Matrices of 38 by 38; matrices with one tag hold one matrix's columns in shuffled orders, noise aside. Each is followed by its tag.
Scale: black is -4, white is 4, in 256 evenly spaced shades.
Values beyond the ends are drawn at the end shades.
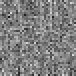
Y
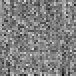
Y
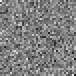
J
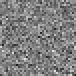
J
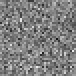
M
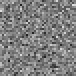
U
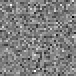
U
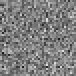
M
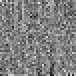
Y
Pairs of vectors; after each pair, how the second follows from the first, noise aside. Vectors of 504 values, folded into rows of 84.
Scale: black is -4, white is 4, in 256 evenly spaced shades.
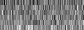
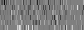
partly zeroed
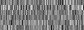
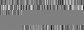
partly zeroed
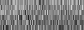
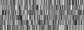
sign-scrambled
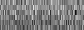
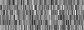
sign-scrambled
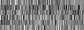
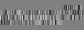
partly zeroed
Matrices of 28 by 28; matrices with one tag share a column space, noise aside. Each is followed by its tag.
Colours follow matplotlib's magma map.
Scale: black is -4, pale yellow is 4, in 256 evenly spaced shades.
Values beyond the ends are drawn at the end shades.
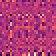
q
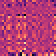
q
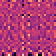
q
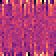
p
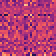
q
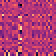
q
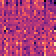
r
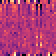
p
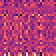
q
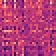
r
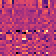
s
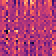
r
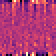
p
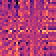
r
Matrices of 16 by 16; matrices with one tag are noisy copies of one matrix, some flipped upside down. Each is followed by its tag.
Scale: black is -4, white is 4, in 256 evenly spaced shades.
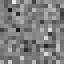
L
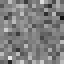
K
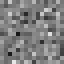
L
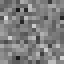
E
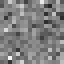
K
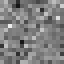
E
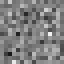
L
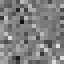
E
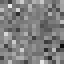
K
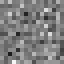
L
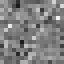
E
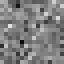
E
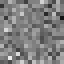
K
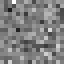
L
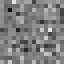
L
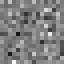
L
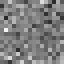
K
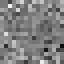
K
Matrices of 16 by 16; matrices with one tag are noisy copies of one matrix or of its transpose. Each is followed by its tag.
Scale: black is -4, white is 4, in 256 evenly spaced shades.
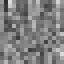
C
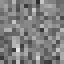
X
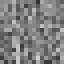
X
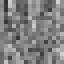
C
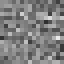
X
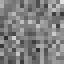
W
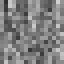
C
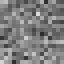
W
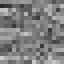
C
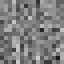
X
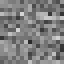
X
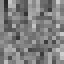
C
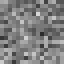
W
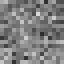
W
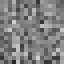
X
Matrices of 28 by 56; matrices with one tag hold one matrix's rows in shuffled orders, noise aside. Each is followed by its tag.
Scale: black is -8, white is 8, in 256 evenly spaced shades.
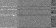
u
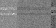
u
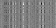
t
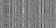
t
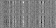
t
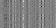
t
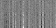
t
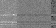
u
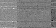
u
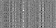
t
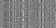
t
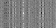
t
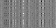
t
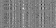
t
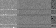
u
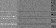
u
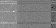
u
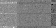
u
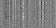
t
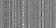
t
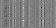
t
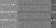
u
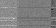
u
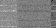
u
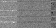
u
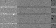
u
